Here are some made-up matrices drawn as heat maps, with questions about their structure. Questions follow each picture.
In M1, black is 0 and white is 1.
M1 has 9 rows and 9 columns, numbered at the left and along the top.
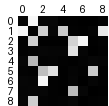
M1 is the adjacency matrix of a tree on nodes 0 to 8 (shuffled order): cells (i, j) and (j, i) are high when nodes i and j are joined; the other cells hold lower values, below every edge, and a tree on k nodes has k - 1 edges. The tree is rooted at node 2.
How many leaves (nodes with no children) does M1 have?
6
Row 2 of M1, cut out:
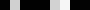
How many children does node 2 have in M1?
3
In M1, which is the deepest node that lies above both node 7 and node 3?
5
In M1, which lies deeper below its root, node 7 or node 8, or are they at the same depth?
the same depth
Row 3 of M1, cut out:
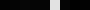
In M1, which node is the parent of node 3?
5
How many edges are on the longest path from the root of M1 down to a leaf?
2
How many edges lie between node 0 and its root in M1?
2
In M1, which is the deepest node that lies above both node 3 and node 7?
5
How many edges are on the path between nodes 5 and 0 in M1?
3
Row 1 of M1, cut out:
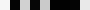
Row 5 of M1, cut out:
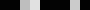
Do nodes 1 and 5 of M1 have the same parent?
yes
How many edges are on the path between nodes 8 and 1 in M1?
1
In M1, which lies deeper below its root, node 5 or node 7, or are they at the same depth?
node 7
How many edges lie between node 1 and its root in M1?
1
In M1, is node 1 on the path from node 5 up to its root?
no
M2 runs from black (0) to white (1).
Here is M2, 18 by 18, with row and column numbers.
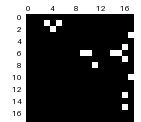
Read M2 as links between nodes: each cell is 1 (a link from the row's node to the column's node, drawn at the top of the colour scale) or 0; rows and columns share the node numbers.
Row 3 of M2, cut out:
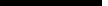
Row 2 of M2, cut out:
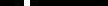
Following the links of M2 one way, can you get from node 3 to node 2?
no
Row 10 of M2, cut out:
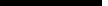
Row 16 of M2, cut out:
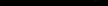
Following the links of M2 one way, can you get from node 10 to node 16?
no
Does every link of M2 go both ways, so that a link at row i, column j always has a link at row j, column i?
no
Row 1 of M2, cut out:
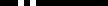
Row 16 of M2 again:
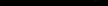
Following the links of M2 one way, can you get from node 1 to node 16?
yes
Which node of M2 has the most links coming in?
node 16
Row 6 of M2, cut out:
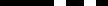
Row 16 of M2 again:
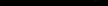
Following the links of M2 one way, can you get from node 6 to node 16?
yes
